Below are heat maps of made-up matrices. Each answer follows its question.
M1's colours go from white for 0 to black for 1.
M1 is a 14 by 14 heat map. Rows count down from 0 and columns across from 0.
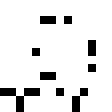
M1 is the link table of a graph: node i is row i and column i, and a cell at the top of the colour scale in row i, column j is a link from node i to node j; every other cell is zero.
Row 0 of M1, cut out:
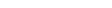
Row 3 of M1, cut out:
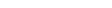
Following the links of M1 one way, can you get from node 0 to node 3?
no
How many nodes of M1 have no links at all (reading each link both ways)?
0
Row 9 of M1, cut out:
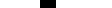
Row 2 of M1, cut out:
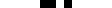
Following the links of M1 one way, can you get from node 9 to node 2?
no
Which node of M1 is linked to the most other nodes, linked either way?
node 11
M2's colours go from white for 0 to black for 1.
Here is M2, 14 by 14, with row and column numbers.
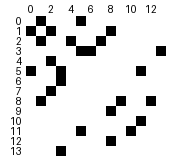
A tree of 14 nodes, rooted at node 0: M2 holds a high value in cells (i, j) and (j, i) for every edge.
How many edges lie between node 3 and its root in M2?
2
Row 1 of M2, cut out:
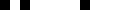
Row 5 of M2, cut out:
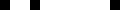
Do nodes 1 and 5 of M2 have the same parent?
yes
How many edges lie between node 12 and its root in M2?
3
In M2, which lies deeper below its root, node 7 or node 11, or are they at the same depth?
node 7
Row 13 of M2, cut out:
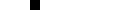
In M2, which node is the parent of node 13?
3
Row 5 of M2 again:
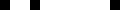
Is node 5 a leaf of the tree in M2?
no
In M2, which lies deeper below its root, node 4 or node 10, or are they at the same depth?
the same depth
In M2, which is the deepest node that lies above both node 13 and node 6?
3
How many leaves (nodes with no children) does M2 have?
7
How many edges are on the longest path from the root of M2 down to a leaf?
3
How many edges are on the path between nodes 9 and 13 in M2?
6
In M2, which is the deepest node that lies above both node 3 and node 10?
5
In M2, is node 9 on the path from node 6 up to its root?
no
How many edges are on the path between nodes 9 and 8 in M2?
1
